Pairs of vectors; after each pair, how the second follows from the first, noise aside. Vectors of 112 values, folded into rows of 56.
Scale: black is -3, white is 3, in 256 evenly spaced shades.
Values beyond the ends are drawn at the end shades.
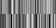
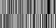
shuffled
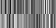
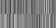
shrunk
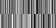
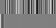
partly zeroed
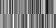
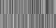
shrunk
